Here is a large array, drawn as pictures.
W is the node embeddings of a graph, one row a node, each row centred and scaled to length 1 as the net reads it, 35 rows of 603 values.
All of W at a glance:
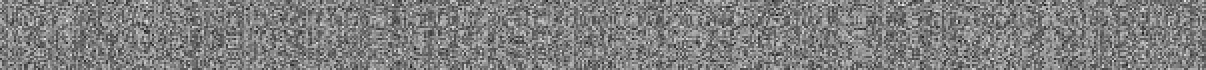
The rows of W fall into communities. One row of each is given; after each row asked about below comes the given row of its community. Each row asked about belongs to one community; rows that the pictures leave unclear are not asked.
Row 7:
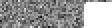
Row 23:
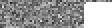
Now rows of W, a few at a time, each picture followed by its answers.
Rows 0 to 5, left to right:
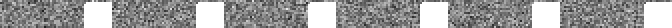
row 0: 7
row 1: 7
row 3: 23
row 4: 7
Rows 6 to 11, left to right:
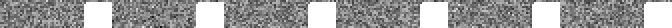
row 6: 7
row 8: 23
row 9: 23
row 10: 23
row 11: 23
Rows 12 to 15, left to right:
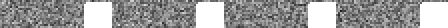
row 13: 7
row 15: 23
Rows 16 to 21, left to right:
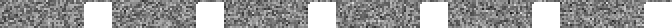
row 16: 7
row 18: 23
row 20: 23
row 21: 23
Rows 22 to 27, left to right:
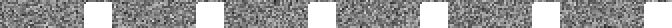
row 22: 23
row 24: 7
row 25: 23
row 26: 7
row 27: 7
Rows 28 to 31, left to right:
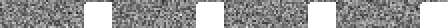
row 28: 23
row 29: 7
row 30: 23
